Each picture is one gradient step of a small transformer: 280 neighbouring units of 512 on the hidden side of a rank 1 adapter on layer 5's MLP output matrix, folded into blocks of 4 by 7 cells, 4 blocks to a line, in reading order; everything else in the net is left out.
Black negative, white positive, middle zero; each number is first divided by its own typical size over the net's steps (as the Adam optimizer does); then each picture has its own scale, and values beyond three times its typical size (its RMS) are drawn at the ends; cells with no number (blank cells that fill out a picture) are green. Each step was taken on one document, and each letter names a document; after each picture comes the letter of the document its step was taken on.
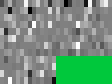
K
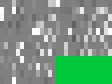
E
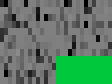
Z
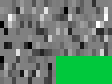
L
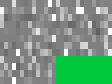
E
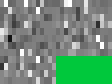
Z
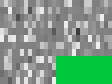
K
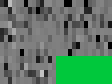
Z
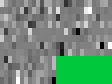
K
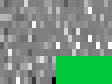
K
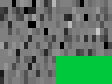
E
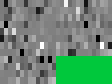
Z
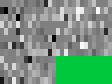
L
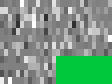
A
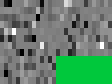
Z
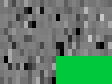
K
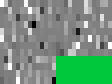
K
